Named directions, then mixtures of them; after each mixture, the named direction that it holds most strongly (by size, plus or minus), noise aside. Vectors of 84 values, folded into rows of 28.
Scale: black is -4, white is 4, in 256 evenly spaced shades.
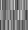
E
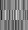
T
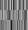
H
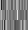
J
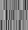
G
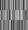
T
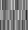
E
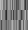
G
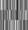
J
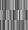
E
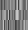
T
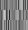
G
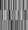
H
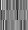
J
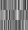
G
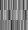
H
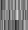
T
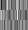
J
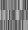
G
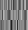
H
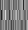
T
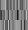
J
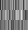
T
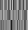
H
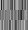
E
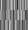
E
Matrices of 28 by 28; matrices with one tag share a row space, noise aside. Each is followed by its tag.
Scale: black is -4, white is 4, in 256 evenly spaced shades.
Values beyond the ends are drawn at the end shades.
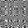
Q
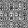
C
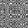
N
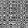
N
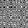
N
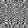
Q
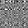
Q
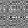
N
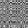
N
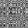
N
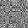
N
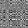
N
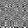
Q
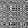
N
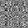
Q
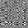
Q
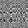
N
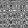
N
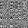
C
